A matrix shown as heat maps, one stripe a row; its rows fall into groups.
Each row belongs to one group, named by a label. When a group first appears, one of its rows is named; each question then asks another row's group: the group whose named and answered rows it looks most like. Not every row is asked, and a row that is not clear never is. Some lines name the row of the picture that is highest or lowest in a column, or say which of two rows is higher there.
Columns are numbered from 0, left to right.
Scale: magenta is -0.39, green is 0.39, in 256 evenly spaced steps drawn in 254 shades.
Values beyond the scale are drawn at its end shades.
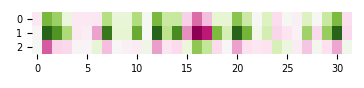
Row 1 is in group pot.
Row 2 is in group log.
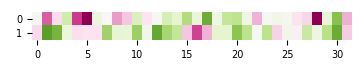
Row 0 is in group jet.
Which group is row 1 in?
pot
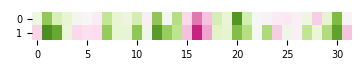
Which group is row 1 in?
pot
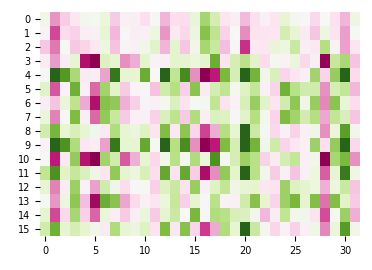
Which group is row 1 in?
log
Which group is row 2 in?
log
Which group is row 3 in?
jet
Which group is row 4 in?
pot
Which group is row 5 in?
jet
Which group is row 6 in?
jet
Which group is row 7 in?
jet
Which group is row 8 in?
pot
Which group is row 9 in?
pot
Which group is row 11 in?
pot
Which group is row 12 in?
jet
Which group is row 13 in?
jet
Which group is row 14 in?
jet
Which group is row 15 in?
pot
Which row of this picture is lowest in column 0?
2
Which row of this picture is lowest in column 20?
2
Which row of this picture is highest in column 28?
2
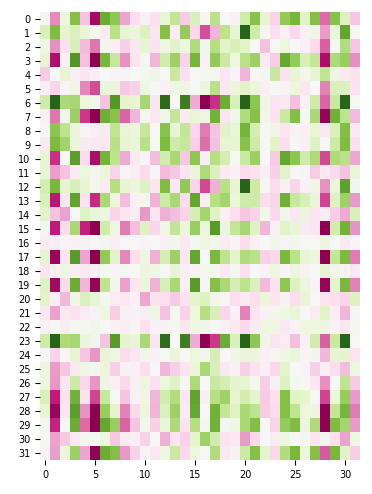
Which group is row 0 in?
jet
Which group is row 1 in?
pot
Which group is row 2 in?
jet
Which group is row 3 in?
jet
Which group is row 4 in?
log
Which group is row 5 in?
jet
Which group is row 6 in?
pot
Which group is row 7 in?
jet
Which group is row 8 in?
pot
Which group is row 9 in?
pot
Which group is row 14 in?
log
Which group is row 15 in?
jet
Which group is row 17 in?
jet
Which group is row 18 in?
log
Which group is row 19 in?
jet
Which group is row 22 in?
log
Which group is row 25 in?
log
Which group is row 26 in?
jet
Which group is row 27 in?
jet
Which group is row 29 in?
jet
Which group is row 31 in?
jet
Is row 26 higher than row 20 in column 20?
Yes
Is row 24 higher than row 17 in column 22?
Yes
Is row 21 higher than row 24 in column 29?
No
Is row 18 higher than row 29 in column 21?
No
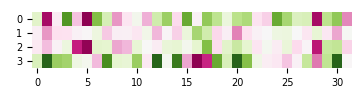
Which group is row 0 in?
jet
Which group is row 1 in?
log
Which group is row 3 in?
pot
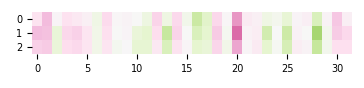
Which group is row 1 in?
log
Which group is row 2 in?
log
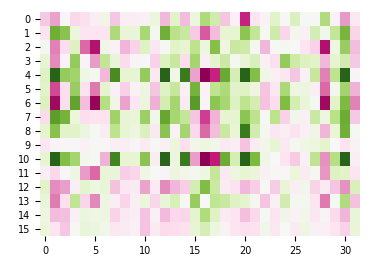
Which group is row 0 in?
log
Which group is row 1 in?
pot
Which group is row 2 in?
jet
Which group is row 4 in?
pot
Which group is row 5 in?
jet
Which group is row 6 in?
jet
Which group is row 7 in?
pot
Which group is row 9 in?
log
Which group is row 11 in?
jet
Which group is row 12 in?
log
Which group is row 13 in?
jet
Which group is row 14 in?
log
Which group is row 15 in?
log
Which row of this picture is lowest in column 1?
6
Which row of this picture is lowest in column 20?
0
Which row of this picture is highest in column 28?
0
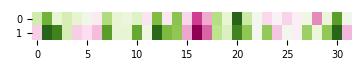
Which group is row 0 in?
pot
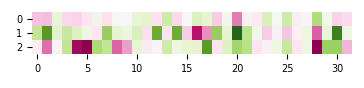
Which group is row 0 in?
log
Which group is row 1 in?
pot
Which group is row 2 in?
jet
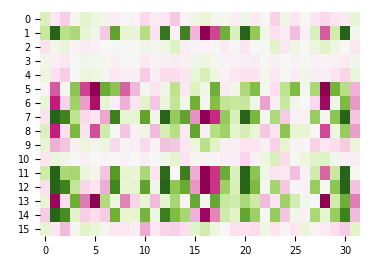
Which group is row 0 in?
log
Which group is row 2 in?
log
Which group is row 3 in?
log
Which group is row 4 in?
log
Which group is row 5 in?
jet
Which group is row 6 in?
jet
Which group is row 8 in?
jet
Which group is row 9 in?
log
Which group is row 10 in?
log
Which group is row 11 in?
pot
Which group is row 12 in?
pot
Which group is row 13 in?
jet
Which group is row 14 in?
pot
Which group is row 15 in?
log
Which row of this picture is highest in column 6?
5
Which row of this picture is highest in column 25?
5
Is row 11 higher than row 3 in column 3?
Yes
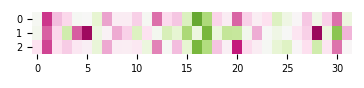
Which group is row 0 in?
log
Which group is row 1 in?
jet
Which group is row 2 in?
log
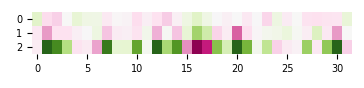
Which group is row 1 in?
log
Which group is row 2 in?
pot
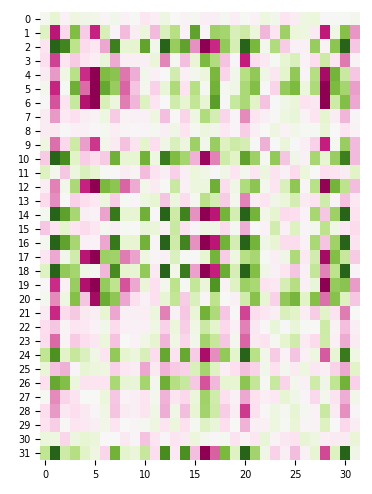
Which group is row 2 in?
pot
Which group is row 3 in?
log
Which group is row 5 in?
jet
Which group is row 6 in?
jet
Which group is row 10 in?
pot
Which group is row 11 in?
log
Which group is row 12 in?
jet
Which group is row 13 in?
log
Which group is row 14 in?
pot
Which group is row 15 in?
log
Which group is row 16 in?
pot
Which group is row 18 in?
pot
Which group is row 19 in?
jet
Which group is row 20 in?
jet
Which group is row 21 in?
log
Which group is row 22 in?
log
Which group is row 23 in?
log
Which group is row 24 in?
pot
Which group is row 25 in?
log
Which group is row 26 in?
pot
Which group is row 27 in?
log
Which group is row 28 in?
log
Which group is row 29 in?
log
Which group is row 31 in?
pot
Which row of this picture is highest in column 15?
1
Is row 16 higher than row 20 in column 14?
Yes
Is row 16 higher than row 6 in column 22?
Yes
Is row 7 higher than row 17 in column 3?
No
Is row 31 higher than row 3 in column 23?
No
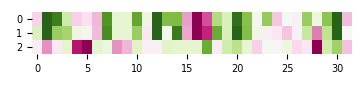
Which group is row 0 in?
pot
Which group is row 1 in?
pot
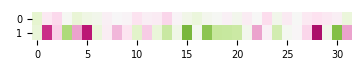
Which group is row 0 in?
log
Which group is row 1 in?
jet
